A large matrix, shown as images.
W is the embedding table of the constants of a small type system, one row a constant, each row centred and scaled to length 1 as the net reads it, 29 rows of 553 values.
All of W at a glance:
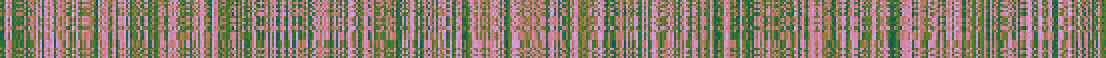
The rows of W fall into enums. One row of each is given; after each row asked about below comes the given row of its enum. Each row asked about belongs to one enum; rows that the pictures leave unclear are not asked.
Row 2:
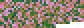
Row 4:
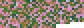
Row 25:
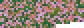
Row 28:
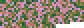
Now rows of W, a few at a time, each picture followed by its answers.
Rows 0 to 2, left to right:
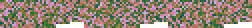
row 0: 2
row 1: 4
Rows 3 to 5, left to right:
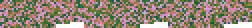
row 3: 25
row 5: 28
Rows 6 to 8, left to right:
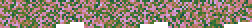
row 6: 4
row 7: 4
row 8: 2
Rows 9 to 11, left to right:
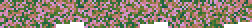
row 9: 25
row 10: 25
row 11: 2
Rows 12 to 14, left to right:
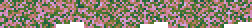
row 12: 25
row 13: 4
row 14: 4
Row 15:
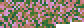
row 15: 2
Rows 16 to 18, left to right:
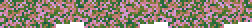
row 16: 25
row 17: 25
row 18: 25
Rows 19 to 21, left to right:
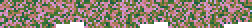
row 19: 25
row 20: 28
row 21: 28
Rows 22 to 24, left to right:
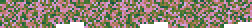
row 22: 28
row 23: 28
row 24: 4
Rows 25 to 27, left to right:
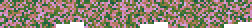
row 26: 28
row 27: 4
